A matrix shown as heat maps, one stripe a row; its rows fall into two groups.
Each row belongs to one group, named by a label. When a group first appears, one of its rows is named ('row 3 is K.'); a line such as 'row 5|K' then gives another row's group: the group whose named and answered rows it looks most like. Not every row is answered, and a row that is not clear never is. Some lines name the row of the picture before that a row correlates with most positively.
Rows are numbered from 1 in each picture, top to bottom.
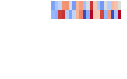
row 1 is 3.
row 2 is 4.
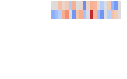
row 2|3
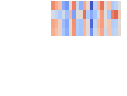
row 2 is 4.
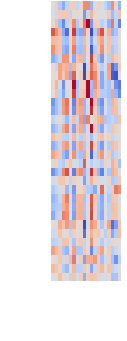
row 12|3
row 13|3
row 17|3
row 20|3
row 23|3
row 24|3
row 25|3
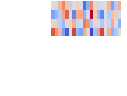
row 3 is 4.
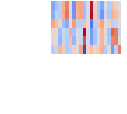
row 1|3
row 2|3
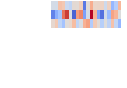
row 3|4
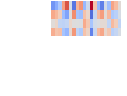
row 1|3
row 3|4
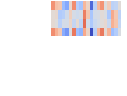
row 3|4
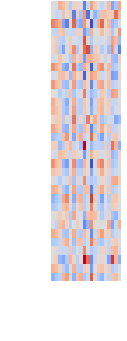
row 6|4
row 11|4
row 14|4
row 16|3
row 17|4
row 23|3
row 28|3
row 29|4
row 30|4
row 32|3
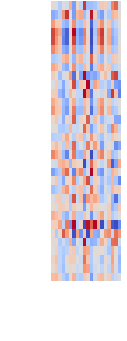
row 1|4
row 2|3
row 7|3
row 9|4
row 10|4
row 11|4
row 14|4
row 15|4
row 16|3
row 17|4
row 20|3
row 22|3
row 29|4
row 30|4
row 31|4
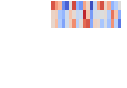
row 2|4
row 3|4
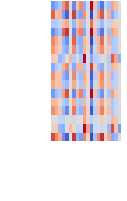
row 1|3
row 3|3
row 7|4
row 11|3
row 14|4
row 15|4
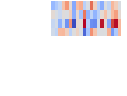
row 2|4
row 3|4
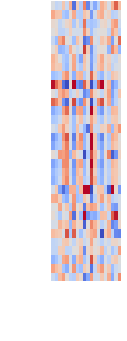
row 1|4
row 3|4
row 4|4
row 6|4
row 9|3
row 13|3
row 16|3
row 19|3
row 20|3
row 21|3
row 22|4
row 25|4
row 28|3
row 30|3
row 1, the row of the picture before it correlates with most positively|2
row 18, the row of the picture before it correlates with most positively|4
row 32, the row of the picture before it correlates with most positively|4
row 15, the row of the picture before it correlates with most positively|4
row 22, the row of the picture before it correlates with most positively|3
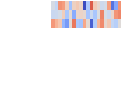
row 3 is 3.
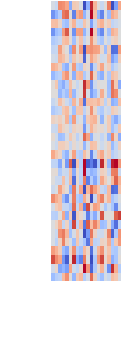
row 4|3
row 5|3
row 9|3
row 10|4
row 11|4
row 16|4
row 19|4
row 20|4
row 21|4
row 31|4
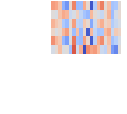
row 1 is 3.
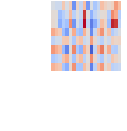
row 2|4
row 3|4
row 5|3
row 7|3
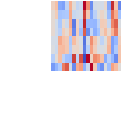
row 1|4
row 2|4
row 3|4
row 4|4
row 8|3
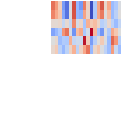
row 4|3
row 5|4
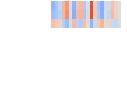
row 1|3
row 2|3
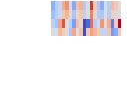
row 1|3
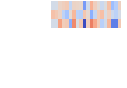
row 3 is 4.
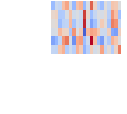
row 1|3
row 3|4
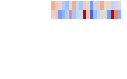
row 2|4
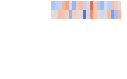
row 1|3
